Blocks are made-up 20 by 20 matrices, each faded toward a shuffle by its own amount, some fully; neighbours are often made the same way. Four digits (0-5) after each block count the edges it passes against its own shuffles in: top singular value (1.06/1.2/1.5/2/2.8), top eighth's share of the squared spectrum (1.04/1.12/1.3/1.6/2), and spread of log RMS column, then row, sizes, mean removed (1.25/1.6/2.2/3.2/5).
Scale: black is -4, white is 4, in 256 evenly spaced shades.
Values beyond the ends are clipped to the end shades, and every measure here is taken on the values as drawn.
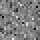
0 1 0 0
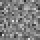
2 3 0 0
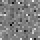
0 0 0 0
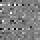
3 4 1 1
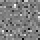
1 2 0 1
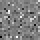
2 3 0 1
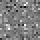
2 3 1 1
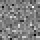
0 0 0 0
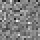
2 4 1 1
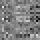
3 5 2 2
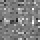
3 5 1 2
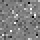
0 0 0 0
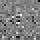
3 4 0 1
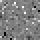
0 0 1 0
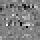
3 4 0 2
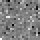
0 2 0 0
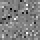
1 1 0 0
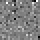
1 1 0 0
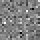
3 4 1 1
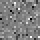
1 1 0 0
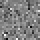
2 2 0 0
